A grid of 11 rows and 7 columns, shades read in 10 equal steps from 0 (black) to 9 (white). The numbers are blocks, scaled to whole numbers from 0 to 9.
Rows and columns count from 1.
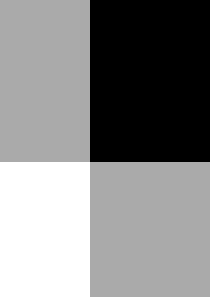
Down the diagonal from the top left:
6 6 6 0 0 0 6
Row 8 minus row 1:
3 3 3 6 6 6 6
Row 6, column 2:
6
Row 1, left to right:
6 6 6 0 0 0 0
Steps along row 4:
same same down same same same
